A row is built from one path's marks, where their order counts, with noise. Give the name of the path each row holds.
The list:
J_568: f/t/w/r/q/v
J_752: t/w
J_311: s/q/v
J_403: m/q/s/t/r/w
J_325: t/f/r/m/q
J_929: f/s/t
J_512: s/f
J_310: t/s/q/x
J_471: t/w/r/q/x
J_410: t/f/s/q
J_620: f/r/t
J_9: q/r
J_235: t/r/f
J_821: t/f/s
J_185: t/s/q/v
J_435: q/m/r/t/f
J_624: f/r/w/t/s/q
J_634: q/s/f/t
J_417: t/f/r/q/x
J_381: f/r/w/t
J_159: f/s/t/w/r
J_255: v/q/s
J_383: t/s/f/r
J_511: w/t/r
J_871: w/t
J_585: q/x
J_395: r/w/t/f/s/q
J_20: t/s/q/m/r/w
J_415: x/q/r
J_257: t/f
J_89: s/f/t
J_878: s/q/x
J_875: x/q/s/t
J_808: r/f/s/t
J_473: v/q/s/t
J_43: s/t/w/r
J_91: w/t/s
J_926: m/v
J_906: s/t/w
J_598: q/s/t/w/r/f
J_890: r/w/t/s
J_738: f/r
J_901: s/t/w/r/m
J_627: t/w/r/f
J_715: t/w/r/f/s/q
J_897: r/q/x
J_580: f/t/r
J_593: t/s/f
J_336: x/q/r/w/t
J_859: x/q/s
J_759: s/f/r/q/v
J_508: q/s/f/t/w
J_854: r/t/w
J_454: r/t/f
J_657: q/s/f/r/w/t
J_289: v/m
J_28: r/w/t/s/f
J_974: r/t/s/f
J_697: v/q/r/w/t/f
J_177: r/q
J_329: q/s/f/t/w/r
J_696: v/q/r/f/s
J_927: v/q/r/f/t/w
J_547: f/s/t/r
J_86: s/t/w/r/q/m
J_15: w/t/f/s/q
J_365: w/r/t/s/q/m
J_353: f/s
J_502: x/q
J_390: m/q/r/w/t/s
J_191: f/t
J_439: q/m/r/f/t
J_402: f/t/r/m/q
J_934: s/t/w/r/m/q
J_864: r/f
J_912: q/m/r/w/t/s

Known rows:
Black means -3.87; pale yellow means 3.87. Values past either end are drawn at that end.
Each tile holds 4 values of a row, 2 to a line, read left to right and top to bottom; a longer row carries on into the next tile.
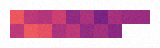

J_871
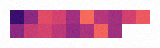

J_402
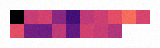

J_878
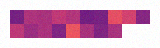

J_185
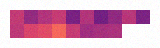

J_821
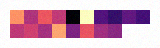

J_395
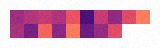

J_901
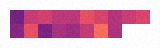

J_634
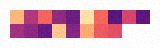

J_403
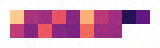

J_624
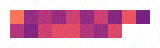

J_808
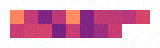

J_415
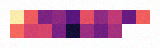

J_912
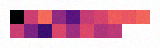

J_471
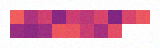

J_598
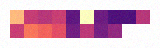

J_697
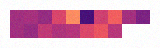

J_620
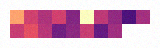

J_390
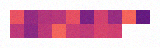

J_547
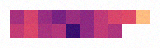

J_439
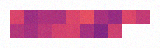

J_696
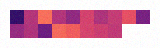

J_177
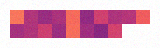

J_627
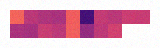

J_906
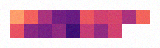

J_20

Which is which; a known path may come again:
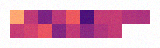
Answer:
J_502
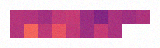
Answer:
J_454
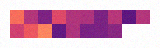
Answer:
J_91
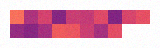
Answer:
J_598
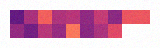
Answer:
J_934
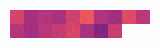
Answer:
J_696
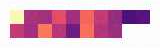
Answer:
J_381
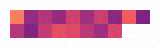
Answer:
J_808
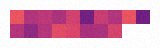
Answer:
J_929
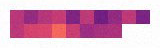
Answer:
J_821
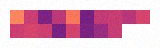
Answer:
J_415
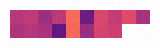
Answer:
J_512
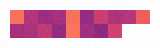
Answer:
J_627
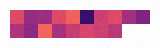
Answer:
J_738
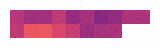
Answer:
J_257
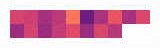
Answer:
J_854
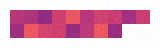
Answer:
J_580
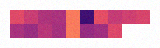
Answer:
J_43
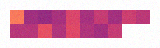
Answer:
J_864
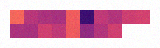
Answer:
J_906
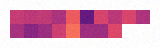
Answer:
J_159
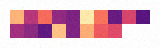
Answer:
J_403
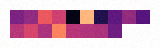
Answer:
J_15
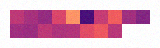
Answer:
J_620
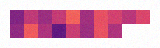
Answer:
J_89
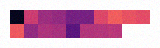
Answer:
J_585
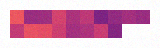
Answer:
J_511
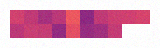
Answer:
J_9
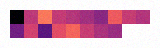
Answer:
J_568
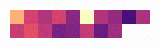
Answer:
J_390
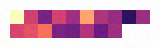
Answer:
J_890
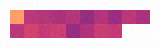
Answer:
J_859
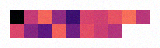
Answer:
J_897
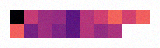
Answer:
J_310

